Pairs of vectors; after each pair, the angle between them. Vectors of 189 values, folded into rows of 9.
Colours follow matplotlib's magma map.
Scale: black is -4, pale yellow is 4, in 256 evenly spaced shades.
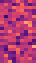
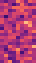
nearly parallel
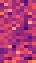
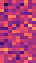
partly opposed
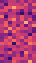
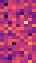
nearly parallel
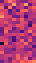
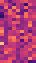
nearly opposite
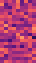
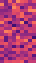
partly aligned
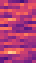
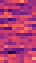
nearly opposite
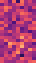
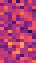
nearly parallel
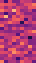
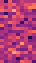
nearly parallel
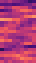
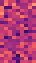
orthogonal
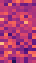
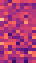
nearly parallel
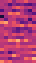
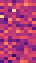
partly opposed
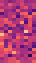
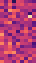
partly aligned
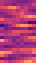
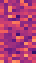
orthogonal
